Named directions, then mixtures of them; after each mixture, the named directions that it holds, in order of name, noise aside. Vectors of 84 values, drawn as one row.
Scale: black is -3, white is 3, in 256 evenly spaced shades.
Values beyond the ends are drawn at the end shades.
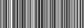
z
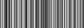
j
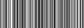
z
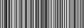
j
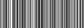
z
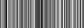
j, z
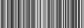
j, z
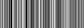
j, z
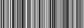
j, z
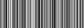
z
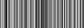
j, z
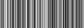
j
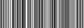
j, z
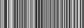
j, z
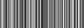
j, z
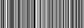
j, z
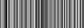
j, z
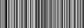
j, z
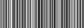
z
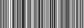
j, z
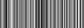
j, z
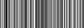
j, z
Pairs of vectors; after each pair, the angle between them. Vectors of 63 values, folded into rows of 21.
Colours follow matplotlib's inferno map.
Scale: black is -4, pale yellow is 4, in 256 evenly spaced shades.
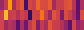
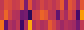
partly aligned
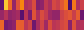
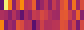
nearly parallel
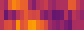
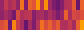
orthogonal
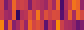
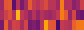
nearly opposite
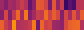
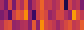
partly aligned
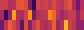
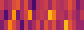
nearly parallel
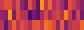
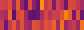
nearly parallel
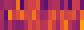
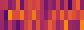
nearly parallel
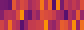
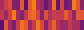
partly opposed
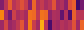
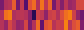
partly opposed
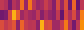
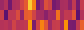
partly aligned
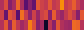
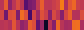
nearly parallel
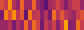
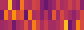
nearly parallel
